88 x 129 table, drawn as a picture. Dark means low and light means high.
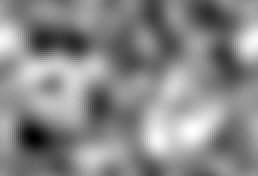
Grain: smooth. Mirror symmetry: none. Lone odd cells: none. Histogram: bell-shaped.
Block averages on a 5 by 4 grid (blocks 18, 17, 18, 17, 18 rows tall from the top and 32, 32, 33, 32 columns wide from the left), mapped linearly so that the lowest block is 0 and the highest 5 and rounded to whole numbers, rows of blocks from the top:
2 2 1 1
3 1 1 2
4 3 4 2
1 1 5 4
0 3 3 2
